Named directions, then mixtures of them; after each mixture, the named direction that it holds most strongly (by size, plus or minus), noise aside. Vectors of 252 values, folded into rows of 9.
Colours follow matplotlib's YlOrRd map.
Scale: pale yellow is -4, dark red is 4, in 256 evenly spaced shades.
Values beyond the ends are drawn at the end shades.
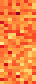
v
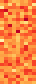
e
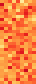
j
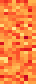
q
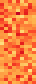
j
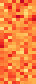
j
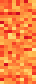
v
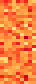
q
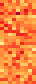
v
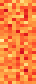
j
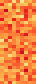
j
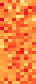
j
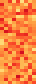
j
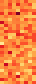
v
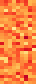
q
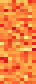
q
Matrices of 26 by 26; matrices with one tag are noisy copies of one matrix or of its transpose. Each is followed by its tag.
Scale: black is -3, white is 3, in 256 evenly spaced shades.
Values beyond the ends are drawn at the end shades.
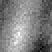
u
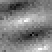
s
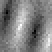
s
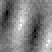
s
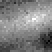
u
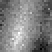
u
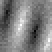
s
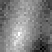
u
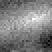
u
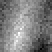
u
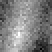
u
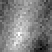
u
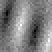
s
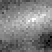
u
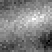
u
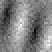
s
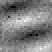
s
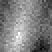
u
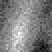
u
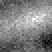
u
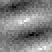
s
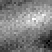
u
